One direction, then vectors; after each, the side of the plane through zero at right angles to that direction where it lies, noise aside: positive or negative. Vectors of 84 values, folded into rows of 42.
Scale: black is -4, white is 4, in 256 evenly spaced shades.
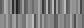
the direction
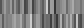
positive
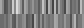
negative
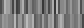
positive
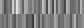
negative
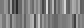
positive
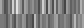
negative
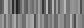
positive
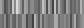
negative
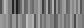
positive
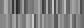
positive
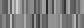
negative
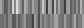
negative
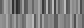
positive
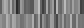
positive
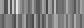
negative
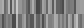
negative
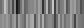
positive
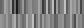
positive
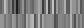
positive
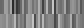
positive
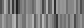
positive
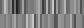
positive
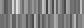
negative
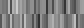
negative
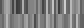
positive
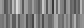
negative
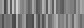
negative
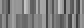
negative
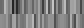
positive
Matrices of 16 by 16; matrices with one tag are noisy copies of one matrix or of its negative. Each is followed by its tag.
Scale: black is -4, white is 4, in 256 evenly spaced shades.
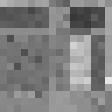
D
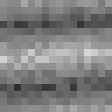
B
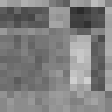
D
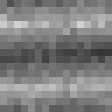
B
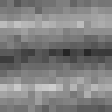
B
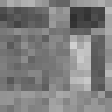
D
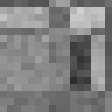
D
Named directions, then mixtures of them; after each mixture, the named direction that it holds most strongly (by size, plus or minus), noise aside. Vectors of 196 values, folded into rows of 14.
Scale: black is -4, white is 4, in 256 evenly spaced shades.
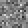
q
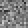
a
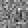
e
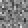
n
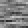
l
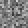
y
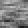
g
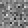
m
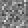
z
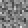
n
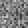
m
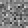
m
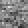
g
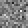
q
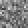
n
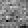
g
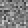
a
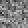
n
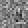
e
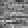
l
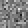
e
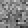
e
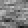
g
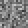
y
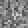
y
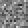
z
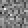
n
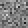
a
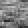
g
